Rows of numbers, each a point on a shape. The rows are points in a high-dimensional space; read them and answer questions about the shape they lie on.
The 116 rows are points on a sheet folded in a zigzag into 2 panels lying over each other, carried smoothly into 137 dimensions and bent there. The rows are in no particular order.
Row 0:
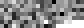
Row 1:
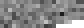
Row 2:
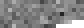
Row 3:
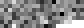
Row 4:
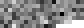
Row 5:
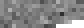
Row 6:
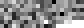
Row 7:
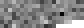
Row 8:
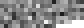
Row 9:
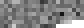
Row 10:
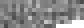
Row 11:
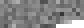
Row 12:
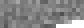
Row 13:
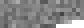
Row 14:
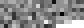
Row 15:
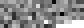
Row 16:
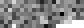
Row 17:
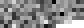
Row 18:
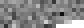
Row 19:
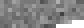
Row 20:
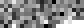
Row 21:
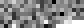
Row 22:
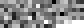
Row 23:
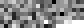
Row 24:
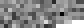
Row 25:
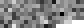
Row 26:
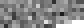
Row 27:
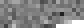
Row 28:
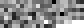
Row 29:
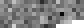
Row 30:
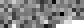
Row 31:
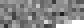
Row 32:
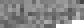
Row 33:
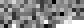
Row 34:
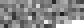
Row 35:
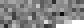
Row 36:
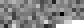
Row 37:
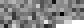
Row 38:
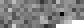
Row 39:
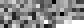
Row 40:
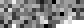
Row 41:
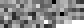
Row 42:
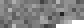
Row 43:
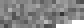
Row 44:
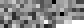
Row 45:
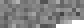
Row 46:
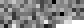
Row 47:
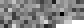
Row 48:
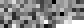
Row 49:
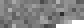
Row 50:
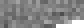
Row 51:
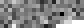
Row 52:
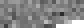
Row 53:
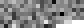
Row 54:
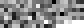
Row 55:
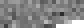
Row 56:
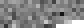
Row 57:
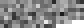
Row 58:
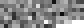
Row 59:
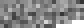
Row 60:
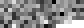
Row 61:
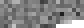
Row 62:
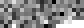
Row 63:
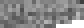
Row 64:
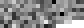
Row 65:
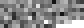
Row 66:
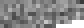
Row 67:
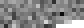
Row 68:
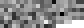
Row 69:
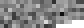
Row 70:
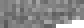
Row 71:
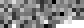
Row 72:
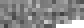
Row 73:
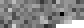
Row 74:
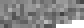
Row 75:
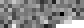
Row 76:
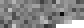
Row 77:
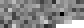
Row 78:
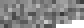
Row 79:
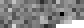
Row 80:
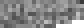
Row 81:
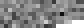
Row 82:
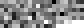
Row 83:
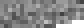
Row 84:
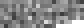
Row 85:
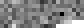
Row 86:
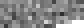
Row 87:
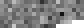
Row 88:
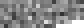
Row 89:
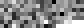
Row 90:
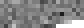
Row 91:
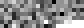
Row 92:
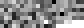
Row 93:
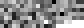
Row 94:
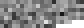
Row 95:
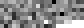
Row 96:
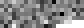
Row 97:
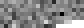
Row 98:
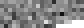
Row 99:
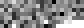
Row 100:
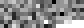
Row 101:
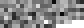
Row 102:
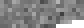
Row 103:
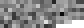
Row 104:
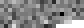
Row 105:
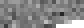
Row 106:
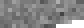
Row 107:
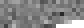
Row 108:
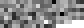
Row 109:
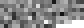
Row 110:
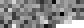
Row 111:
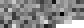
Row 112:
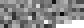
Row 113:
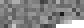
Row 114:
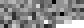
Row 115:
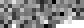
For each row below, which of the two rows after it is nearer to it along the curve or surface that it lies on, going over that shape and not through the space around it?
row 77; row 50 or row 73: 73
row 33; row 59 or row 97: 97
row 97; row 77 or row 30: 30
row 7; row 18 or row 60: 60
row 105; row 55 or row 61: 55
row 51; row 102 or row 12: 12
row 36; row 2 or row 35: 35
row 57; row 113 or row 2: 2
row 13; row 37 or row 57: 37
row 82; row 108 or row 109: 109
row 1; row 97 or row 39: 39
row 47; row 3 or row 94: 3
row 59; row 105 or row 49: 49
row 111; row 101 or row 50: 101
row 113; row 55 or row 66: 55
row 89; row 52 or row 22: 22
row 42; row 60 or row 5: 5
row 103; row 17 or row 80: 17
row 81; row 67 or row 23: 23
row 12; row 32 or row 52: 52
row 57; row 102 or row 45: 102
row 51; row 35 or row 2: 35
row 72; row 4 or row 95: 95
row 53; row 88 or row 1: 88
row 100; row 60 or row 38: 60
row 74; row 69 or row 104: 69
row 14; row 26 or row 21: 26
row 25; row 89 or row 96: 89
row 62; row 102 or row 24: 24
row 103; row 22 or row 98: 22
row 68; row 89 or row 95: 89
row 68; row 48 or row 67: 48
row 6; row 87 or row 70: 87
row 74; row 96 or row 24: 24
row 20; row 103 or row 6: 6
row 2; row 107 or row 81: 81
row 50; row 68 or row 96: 96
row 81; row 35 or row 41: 41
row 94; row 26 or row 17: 17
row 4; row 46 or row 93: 93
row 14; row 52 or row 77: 52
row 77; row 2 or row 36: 2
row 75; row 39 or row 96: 96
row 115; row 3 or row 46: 46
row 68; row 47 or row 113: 47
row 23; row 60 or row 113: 60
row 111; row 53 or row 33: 33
